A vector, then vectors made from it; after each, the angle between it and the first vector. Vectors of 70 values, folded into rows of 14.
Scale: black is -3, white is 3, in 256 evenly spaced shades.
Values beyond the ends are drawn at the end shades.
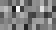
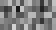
nearly opposite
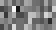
nearly opposite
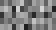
nearly parallel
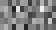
nearly parallel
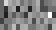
partly opposed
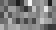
orthogonal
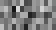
nearly parallel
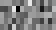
nearly opposite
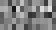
nearly parallel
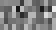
nearly opposite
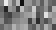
partly opposed
